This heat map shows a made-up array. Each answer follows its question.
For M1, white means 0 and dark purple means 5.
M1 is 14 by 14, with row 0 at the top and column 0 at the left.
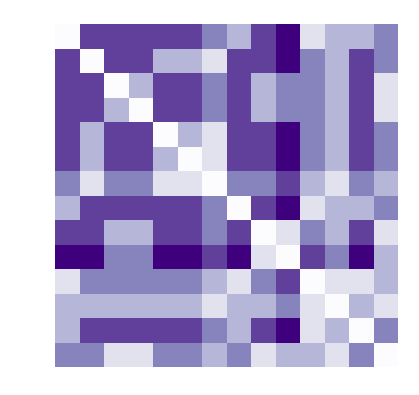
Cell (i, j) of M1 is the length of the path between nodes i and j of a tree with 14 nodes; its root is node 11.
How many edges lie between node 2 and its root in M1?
2
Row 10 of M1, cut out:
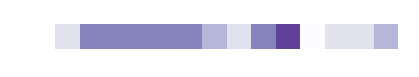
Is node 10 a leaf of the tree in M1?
no
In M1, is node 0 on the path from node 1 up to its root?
no
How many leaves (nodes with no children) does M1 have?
9
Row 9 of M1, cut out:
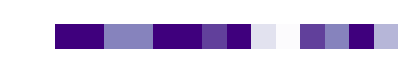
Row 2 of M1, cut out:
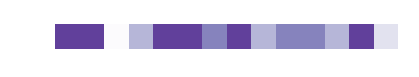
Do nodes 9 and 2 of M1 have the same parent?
no
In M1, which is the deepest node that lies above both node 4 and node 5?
6
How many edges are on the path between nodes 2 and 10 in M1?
3
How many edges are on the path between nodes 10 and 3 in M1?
3
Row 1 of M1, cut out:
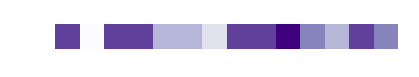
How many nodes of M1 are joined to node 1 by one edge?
1
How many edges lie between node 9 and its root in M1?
3
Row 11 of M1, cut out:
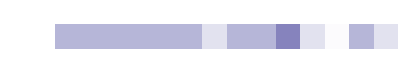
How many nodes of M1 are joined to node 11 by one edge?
3
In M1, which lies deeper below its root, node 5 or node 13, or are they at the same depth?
node 5
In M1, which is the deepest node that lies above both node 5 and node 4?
6
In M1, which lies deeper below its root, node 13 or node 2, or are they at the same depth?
node 2
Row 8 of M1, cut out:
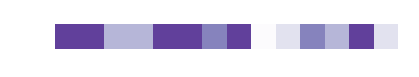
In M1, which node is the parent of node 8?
13
